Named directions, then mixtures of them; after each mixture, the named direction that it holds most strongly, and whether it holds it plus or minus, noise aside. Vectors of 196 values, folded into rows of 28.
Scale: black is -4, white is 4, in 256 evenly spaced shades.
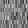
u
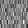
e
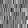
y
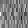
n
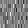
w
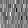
w, plus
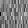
n, minus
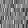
y, minus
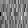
n, minus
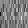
n, minus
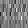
n, minus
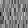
n, minus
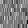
y, minus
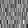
e, plus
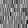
y, minus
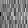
n, minus
